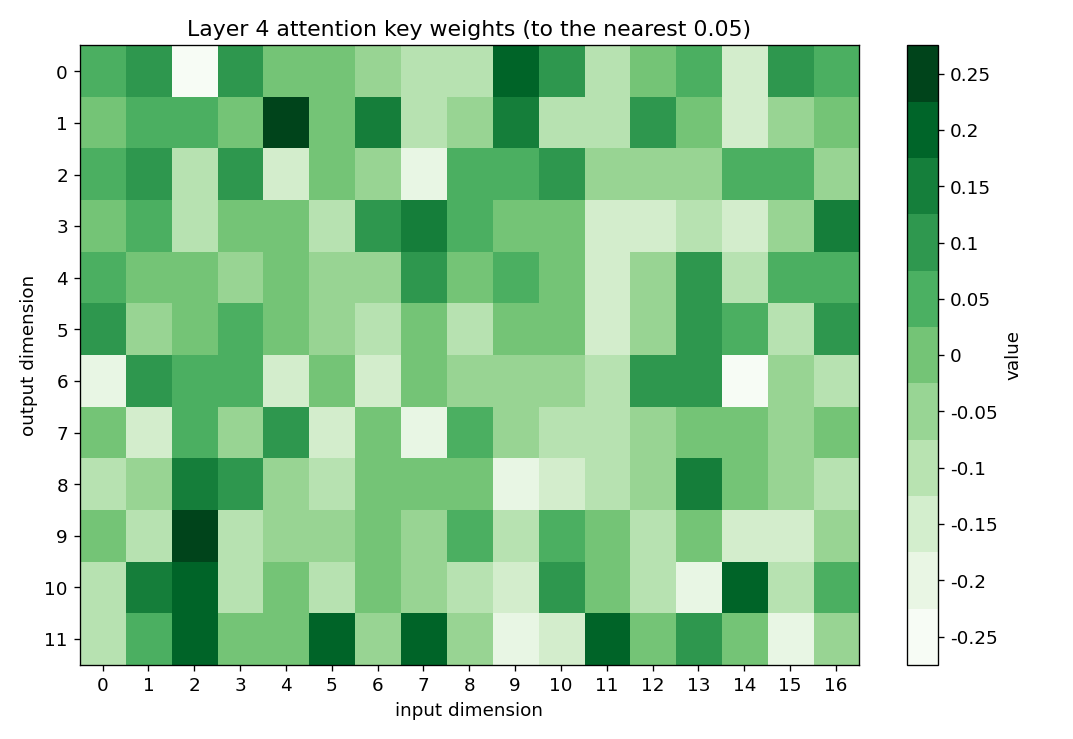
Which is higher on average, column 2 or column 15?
column 2
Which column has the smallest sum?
11
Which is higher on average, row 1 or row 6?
row 1
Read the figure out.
Title: Layer 4 attention key weights (to the nearest 0.05)
x-axis: input dimension, ticks 0 1 2 3 4 5 6 7 8 9 10 11 12 13 14 15 16
y-axis: output dimension, ticks 0 1 2 3 4 5 6 7 8 9 10 11 (0 at the top)
Colour bar: value, ticks -0.25 -0.2 -0.15 -0.1 -0.05 0 0.05 0.1 0.15 0.2 0.25
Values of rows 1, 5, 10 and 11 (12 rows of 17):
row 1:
0 0.05 0.05 0 0.25 0 0.15 -0.1 -0.05 0.15 -0.1 -0.1 0.1 0 -0.15 -0.05 0
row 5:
0.1 -0.05 0 0.05 0 -0.05 -0.1 0 -0.1 0 0 -0.15 -0.05 0.1 0.05 -0.1 0.1
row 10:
-0.1 0.15 0.2 -0.1 0 -0.1 0 -0.05 -0.1 -0.15 0.1 0 -0.1 -0.2 0.2 -0.1 0.05
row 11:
-0.1 0.05 0.2 0 0 0.2 -0.05 0.2 -0.05 -0.2 -0.15 0.2 0 0.1 0 -0.2 -0.05
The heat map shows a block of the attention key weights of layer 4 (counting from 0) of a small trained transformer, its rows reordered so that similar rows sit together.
